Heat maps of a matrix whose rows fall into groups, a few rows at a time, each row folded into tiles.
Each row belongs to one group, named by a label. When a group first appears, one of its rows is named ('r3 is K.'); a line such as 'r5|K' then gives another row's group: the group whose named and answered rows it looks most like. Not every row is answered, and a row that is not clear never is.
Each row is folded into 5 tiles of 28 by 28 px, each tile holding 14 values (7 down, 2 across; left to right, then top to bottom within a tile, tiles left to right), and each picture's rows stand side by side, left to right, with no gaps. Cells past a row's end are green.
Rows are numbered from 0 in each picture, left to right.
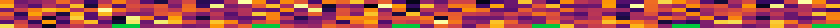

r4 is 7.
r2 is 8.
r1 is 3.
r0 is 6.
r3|3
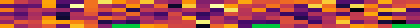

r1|7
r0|7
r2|7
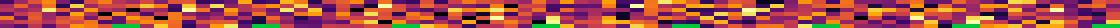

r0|3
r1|3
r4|7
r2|8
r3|6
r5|3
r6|6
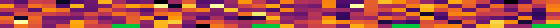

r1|3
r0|3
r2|7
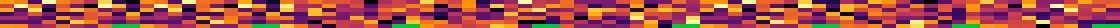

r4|6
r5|8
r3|7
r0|8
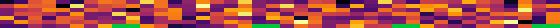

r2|3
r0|3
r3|8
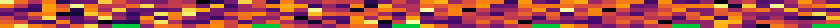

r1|3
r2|6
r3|8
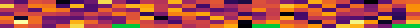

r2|6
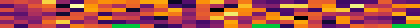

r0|7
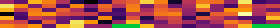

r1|8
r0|6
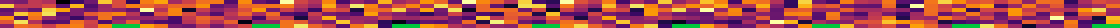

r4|7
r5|8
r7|6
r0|3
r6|7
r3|8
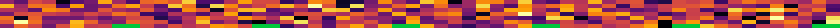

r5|6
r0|3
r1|7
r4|6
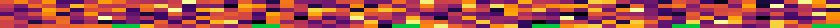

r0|7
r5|3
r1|8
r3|7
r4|6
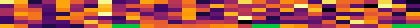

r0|8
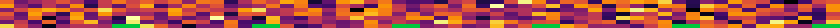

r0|6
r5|6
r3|3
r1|6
